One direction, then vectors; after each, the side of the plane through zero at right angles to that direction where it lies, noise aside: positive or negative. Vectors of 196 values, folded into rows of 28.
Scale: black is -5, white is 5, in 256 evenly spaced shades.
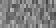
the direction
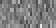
positive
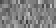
positive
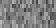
positive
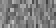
positive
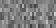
negative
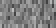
positive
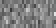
negative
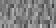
positive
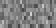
negative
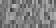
negative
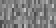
negative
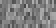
negative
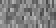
positive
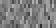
negative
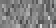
positive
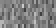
positive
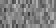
negative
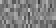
negative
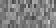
negative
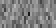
negative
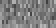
positive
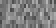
negative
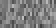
negative
